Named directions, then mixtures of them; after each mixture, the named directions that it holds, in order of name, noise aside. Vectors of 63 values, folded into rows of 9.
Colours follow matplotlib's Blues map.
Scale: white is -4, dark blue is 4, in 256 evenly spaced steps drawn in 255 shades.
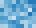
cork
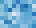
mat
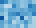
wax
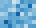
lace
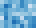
wax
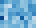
wax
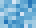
cork, lace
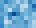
mat, wax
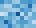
lace, wax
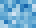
mat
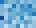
mat, wax
